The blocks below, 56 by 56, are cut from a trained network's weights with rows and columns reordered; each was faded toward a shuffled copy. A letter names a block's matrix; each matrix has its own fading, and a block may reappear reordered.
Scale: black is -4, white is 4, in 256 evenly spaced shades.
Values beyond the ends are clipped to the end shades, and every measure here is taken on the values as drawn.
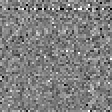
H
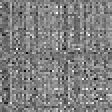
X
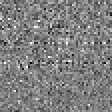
H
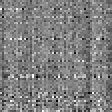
X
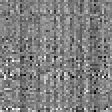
X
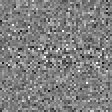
H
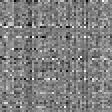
X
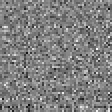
H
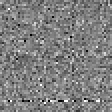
H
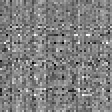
X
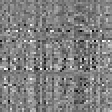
X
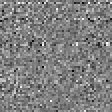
H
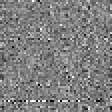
H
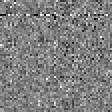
H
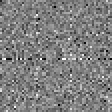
H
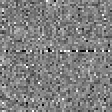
H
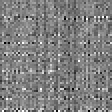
X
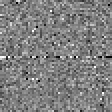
H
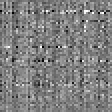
X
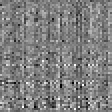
X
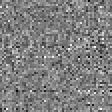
H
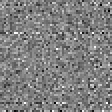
H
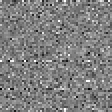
H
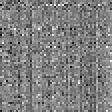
X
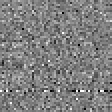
H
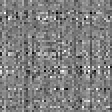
X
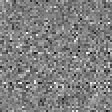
H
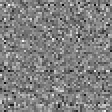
H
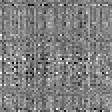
X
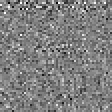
H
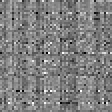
X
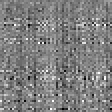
X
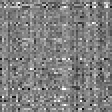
X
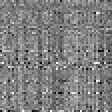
X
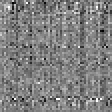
X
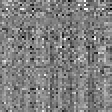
X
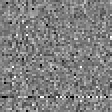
H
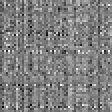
X
